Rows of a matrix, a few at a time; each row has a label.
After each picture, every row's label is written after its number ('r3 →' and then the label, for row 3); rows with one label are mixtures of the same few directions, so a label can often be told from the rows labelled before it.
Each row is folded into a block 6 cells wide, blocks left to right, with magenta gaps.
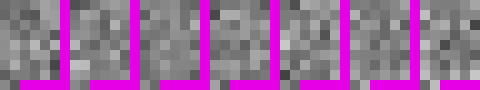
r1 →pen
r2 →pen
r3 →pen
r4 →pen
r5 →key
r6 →pen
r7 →pen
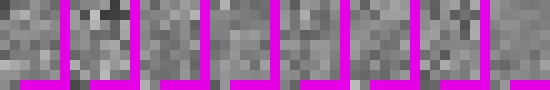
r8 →pen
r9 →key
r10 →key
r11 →key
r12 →key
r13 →key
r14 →key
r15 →pen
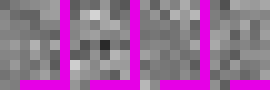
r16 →pen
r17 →pen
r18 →key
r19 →key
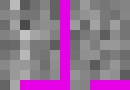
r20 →key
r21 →key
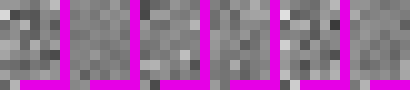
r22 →pen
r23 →key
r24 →pen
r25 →key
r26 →pen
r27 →pen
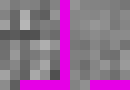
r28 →key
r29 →pen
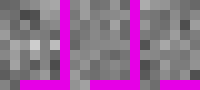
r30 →pen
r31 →key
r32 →pen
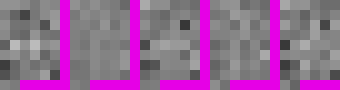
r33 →pen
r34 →pen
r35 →pen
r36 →pen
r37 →pen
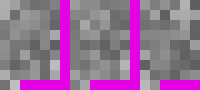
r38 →pen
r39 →pen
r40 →key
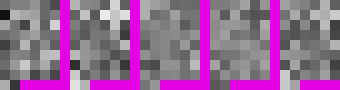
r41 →pen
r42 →key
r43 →pen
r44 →key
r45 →key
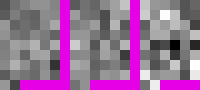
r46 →pen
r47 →pen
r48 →pen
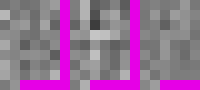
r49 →pen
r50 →key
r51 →key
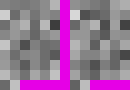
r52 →pen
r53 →pen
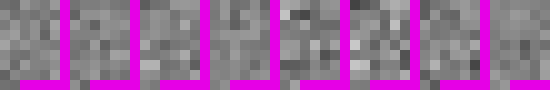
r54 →key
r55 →pen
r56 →pen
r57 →key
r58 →pen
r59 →pen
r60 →pen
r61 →pen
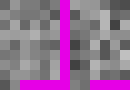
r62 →key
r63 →pen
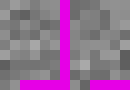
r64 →pen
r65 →pen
